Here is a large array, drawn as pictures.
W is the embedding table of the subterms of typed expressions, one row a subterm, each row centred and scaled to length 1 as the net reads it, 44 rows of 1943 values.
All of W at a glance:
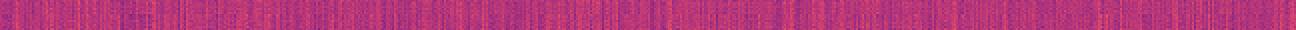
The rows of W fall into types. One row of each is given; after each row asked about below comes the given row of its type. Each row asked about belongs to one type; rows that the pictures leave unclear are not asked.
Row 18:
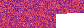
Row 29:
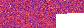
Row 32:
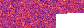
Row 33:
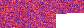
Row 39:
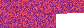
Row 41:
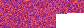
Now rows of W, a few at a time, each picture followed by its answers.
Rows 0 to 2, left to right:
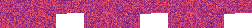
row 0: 18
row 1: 39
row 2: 39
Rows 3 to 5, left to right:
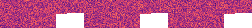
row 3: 41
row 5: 18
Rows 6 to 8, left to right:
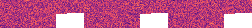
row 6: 41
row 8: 32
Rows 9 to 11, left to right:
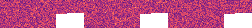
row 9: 29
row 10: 41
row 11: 18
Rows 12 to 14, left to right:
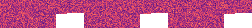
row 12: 39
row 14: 18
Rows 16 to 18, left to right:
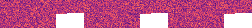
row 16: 29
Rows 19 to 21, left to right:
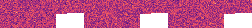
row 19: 29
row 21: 33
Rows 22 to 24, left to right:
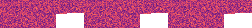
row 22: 39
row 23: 39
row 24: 39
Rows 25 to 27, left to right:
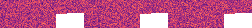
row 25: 32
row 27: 18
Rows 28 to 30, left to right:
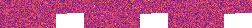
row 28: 33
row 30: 32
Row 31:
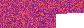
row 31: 39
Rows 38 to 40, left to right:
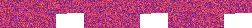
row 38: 18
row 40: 41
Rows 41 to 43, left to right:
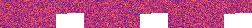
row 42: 32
